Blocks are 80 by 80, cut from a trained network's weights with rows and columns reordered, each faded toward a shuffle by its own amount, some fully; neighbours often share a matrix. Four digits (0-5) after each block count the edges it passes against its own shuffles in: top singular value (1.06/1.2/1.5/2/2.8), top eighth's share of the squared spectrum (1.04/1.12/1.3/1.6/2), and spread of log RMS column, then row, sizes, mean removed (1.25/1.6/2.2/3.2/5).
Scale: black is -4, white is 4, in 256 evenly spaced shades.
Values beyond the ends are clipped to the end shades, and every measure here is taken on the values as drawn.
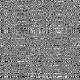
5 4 2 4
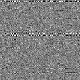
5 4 1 3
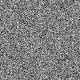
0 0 0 0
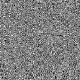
3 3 2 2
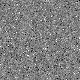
2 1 0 1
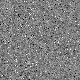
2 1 0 0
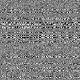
4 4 0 4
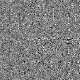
3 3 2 2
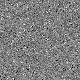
0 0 0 0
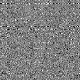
4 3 1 3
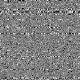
4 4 0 3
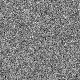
0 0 0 0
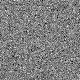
0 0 0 0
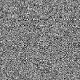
4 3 1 2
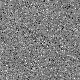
1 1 0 0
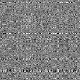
4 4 2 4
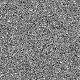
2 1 0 0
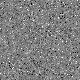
2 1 0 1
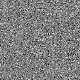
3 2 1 1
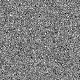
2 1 0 0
